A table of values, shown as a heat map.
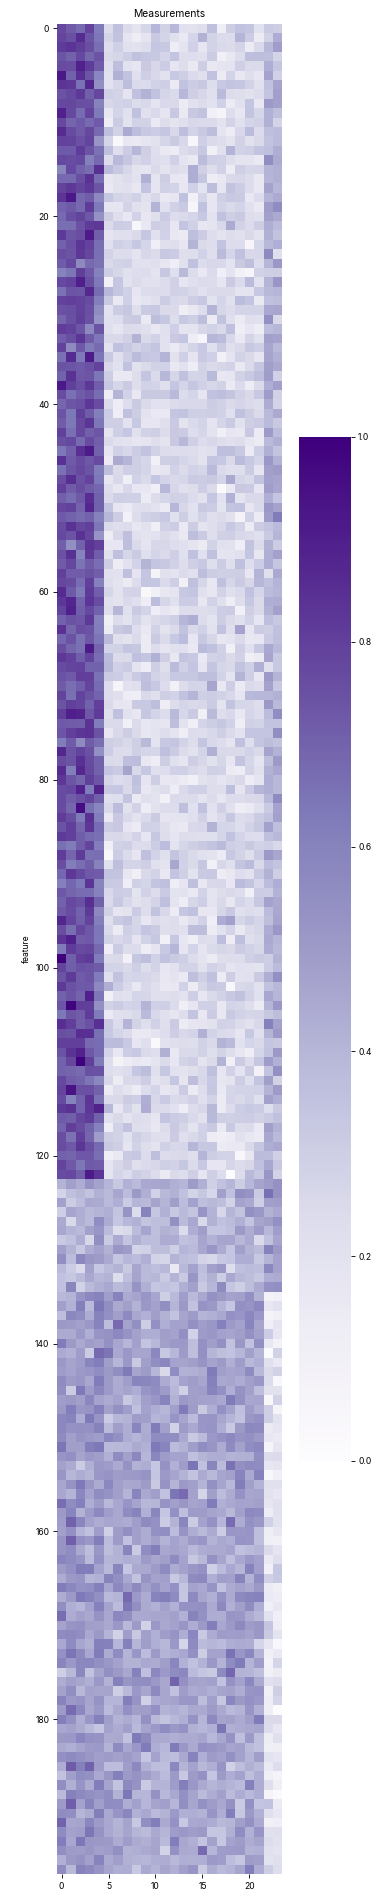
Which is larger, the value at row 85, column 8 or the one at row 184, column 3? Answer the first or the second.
the second
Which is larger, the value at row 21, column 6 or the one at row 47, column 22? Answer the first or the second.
the second
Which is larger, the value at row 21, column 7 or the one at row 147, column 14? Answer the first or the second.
the second
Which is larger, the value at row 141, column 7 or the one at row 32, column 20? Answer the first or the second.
the first
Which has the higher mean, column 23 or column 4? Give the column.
4
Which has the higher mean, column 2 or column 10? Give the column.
2
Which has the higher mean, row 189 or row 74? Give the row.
189
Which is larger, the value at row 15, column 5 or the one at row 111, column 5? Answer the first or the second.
the first
